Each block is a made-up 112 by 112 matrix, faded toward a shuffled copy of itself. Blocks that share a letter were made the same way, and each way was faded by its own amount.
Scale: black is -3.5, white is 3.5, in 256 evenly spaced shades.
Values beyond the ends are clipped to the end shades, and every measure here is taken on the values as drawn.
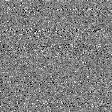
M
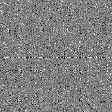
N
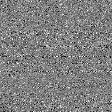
M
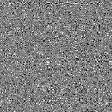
N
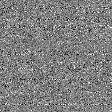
M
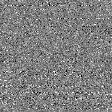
M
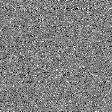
M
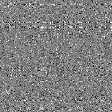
N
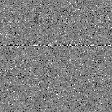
N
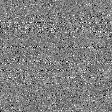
M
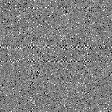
N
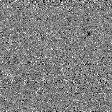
M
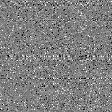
N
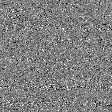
M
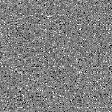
N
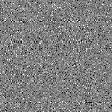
N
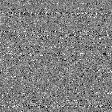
M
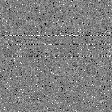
N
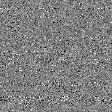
M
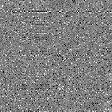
N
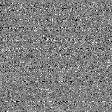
M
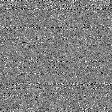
M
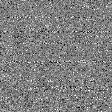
M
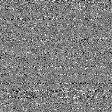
M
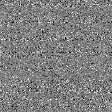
M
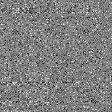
N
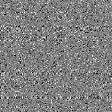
N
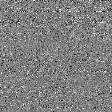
M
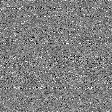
M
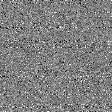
M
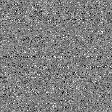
M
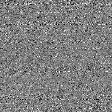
M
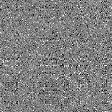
N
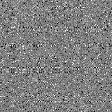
N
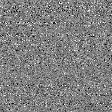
M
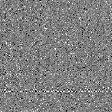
N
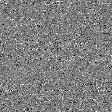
M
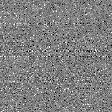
N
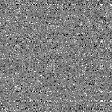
N
